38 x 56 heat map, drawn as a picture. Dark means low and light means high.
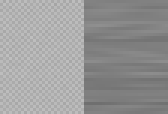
It is made of 1 by 2 panels. Panel 1,1: high, checkered, faint in contrast. Panel 1,2: middling, streaked across, faint in contrast.
